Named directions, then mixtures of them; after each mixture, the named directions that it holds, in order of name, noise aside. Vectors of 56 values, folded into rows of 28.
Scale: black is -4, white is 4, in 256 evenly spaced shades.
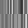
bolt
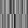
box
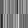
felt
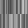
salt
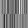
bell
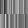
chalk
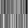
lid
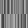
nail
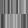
felt, nail, salt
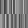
box, chalk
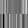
lid, salt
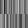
chalk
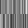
chalk, lid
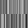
bolt, chalk, nail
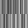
bell, bolt, salt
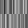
box, chalk, salt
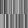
chalk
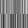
lid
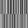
bell, bolt, box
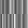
box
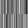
bell, lid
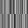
box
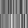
bolt, lid, salt
